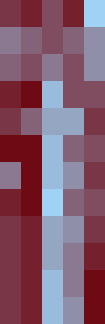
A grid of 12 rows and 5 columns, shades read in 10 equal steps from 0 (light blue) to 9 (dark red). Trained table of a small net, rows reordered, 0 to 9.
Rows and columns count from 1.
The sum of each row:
29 23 24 30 23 30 24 28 27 29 29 28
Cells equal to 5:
6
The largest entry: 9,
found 7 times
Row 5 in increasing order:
2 2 5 7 7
